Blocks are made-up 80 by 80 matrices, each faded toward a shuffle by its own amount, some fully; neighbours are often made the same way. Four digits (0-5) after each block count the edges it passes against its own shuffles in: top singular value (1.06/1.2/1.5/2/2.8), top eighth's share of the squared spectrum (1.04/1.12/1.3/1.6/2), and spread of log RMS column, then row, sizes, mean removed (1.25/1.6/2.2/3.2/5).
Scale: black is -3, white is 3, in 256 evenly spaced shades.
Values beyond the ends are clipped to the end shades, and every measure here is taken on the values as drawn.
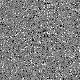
2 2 1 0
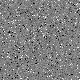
0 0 0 0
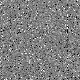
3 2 1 1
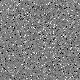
2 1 0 0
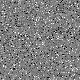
2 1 0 0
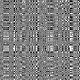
5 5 4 4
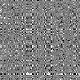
5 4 3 3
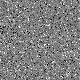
2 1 0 0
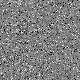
2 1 0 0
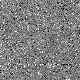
1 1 0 1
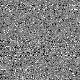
1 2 0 2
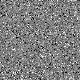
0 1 0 2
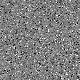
0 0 0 0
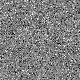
1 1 0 0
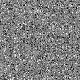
3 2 0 1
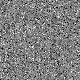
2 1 0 0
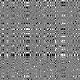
5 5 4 4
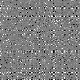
5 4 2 3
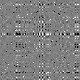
5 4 3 3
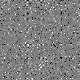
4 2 1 1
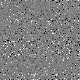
4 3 1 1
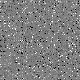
3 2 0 0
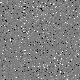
3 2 0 0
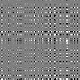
5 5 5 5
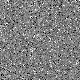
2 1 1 0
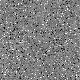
2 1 0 0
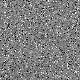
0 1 1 0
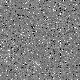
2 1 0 0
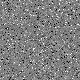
0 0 0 0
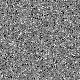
0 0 0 0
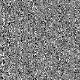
1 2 3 0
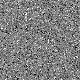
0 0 1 0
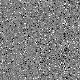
1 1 2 0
